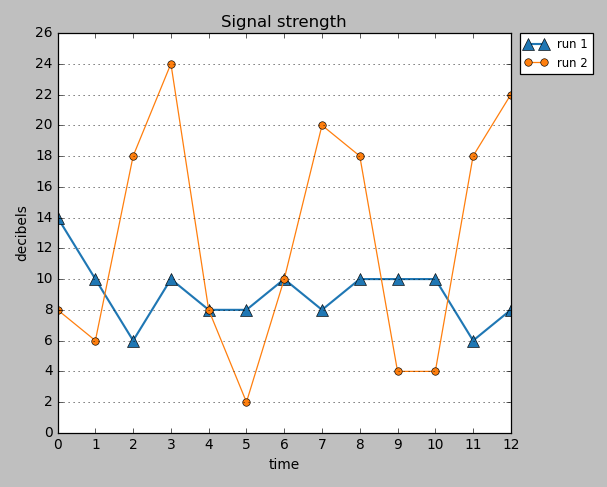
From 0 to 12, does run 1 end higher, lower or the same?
lower
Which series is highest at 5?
run 1
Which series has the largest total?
run 2
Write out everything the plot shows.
Title: Signal strength
x-axis: time, ticks 0 1 2 3 4 5 6 7 8 9 10 11 12
y-axis: decibels, ticks 0 2 4 6 8 10 12 14 16 18 20 22 24 26
Legend: run 1, run 2
Values:
run 1: 14 10 6 10 8 8 10 8 10 10 10 6 8
run 2: 8 6 18 24 8 2 10 20 18 4 4 18 22
